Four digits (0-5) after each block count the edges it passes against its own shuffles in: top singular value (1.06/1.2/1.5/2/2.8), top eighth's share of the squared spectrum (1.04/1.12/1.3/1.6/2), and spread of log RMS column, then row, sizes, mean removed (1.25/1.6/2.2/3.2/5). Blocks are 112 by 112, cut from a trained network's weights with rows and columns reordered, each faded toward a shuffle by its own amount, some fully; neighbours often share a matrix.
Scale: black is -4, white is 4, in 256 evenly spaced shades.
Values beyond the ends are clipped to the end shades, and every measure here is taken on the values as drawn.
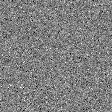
1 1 0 0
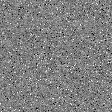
0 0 0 0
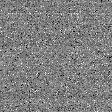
2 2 1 1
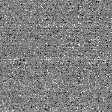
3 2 2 1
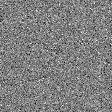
1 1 0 0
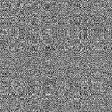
4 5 2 3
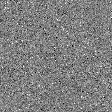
1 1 0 0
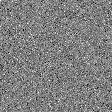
0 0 0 0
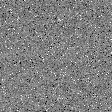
0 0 0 0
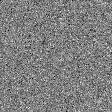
1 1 0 0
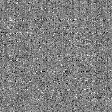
2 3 0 3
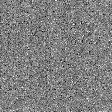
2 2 0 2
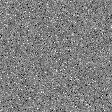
0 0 0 0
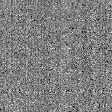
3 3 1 3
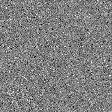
2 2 1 1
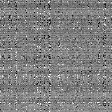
4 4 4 2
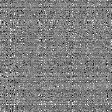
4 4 3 2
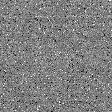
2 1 1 0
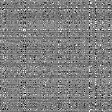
4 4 4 2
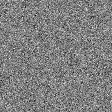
1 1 0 0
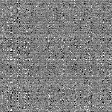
3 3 3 1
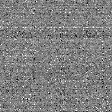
3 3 2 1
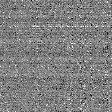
3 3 3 2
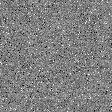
0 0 0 0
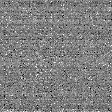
3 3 2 1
